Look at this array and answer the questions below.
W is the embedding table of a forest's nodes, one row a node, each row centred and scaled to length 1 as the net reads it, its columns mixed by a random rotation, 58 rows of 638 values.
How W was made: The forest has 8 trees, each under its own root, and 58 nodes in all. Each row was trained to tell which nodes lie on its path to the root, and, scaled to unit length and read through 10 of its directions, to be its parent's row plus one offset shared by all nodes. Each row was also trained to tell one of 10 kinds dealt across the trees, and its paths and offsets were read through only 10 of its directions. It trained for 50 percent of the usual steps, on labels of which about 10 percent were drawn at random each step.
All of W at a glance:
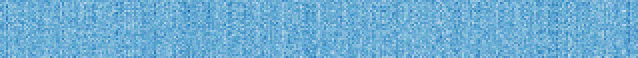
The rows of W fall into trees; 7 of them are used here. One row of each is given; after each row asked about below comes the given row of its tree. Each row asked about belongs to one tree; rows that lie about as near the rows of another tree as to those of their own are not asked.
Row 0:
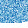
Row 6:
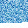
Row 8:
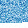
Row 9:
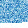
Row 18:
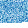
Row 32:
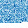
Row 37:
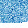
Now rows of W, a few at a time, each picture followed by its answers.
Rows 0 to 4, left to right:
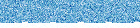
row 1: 37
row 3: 32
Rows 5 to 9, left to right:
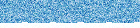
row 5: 6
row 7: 6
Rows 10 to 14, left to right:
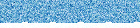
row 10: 32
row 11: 32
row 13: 6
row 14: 18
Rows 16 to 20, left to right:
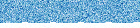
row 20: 6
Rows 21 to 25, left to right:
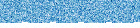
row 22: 32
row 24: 37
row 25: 32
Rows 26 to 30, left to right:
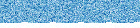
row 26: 6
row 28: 9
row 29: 37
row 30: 32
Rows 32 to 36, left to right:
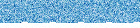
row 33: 6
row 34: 18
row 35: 8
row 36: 6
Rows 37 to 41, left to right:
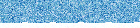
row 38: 32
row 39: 18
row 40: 9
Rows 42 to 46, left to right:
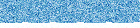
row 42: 32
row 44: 9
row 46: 9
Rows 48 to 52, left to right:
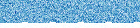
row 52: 18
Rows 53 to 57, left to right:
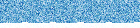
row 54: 6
